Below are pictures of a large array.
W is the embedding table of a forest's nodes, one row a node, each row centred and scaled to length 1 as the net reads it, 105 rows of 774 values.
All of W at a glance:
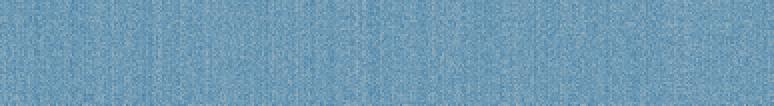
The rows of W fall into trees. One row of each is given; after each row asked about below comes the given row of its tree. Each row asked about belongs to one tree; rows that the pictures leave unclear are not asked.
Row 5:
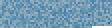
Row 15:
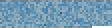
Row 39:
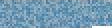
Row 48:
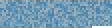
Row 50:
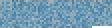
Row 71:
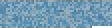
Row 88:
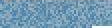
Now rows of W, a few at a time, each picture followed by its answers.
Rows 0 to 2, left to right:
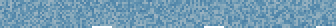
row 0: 50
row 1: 15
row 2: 39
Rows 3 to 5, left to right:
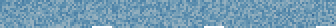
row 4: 71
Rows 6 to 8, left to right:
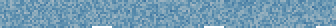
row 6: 50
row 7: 88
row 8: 15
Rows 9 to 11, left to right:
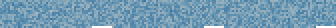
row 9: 5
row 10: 88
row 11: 71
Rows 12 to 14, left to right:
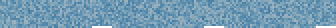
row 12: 39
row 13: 15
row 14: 5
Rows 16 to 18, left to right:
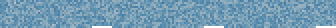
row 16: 71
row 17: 48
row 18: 48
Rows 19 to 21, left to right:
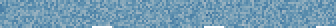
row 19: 71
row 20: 50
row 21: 50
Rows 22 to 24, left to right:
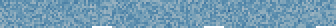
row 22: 15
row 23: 5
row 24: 15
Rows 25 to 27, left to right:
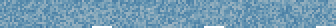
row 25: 15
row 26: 15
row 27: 88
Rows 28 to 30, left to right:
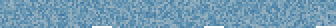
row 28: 50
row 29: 39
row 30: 15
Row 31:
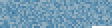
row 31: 48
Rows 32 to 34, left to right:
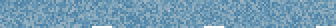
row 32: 15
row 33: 5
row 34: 88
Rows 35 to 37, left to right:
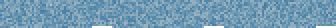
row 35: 88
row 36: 39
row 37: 50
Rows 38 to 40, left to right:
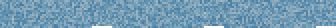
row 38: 5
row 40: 71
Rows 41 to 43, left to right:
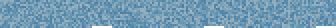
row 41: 48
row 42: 5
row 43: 39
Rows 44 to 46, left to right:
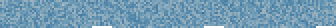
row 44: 48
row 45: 5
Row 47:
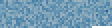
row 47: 39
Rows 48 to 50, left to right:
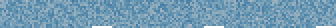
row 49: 15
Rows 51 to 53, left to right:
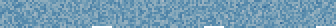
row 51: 5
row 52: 39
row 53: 50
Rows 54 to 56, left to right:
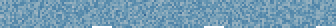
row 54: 50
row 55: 50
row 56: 39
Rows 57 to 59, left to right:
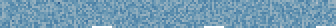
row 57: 48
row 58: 5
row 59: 88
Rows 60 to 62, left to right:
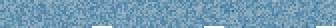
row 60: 88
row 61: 71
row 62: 71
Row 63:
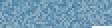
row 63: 15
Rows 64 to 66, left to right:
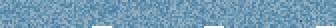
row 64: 5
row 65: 71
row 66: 48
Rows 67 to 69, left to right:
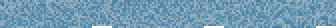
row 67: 88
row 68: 15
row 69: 39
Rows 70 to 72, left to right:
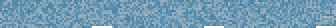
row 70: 15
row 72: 15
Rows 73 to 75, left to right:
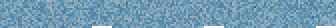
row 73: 88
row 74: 48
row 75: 50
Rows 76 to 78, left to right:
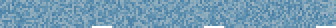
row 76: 5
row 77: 39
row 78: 88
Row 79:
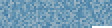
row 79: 50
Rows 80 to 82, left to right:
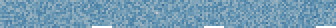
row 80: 5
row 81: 39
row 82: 50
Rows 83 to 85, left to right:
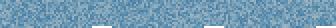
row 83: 88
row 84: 15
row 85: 39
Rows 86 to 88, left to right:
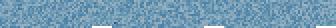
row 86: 50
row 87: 48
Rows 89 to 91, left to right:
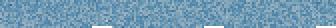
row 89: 15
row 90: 71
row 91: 48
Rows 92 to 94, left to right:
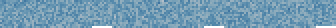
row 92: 15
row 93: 39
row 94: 5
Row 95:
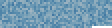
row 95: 5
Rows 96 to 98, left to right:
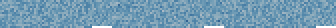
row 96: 50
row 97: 48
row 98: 50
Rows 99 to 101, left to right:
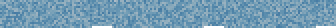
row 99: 5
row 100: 39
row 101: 5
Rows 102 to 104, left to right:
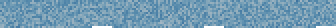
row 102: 15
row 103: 88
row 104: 88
